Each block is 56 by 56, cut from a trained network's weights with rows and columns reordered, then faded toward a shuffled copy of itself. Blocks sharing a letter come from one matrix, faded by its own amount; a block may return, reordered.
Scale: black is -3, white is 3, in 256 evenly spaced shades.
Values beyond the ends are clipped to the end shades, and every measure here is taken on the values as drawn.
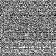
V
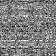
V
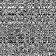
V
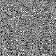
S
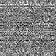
V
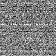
V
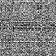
V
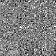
S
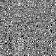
S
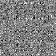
S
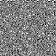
S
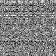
V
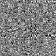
S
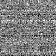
V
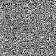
S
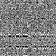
V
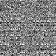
V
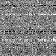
V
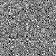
S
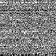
V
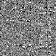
S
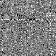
S
